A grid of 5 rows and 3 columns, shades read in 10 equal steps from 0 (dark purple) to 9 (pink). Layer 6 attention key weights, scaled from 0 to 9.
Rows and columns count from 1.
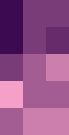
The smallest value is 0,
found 2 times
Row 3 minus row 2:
3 2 5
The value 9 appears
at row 4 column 1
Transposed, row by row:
0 0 3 9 5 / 3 3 5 5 7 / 3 2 7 5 7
